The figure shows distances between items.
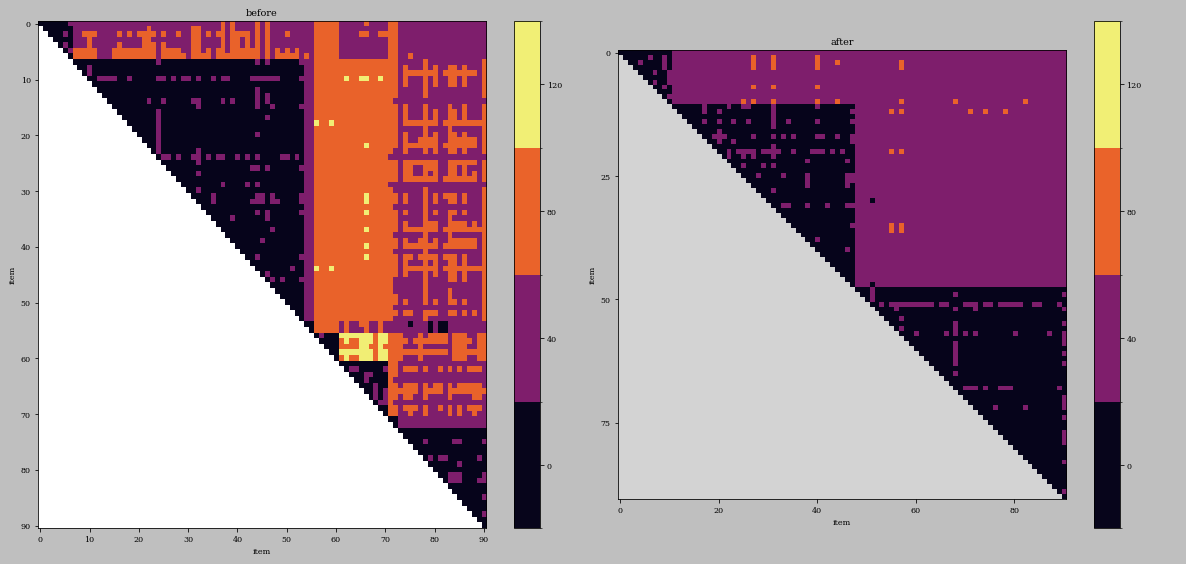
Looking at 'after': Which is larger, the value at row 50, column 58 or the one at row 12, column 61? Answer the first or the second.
the second
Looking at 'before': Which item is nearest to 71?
72
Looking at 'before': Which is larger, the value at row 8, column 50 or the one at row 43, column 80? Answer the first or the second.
the second
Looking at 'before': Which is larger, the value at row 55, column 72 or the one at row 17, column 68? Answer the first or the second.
the second
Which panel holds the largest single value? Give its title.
before
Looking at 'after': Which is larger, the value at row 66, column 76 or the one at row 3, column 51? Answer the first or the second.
the second
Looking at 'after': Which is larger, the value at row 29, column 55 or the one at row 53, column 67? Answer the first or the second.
the first
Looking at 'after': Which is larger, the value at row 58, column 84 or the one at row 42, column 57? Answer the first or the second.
the second
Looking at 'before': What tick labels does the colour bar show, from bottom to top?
0, 40, 80, 120
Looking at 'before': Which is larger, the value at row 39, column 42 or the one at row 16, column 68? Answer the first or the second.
the second
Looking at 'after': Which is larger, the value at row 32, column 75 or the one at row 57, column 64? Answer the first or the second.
the first
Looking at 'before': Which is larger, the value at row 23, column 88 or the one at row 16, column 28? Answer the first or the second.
the first
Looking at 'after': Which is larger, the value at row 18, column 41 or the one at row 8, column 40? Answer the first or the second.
the second
